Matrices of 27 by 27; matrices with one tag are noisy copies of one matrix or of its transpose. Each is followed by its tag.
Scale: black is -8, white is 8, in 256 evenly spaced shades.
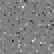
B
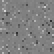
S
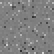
S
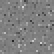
B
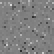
S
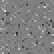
S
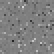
B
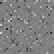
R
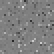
B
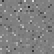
R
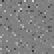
R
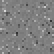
S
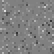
S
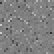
R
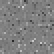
B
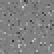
B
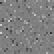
R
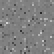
B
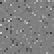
R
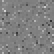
S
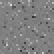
S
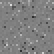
S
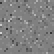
R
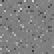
R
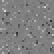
S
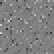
R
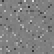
R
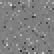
S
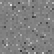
S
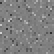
R
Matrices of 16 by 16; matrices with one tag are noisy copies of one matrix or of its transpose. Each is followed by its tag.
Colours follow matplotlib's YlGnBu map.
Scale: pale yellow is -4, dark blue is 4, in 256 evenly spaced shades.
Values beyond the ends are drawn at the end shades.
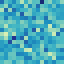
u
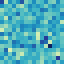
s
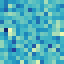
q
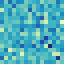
s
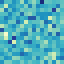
u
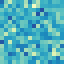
u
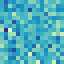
q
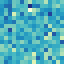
q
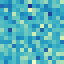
q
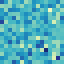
s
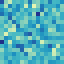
u
